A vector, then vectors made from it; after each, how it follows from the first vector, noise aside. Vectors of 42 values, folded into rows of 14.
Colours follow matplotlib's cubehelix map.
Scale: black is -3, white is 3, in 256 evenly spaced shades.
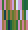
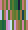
reversed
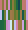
reversed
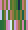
reversed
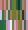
reversed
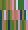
sign-scrambled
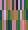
sign-scrambled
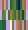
reversed
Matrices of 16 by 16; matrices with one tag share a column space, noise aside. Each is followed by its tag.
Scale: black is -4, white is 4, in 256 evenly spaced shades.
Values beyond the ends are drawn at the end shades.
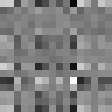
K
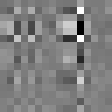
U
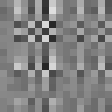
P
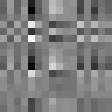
P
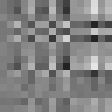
P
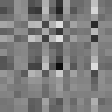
P
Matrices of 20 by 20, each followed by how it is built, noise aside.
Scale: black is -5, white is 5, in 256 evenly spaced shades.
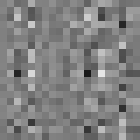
low rank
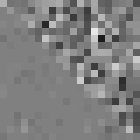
upper triangular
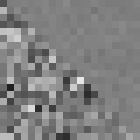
lower triangular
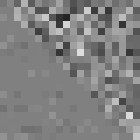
upper triangular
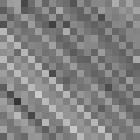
Toeplitz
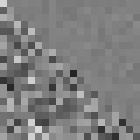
lower triangular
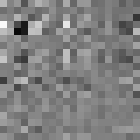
low rank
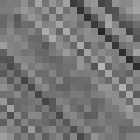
Toeplitz
